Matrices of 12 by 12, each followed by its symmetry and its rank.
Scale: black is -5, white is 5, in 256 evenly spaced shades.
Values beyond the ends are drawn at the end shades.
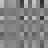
neither, rank one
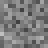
neither, full rank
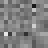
antisymmetric, rank two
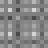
symmetric, rank one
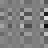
neither, rank one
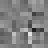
antisymmetric, rank two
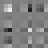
symmetric, rank one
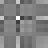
symmetric, rank one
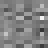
neither, rank two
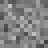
neither, full rank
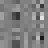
neither, rank two
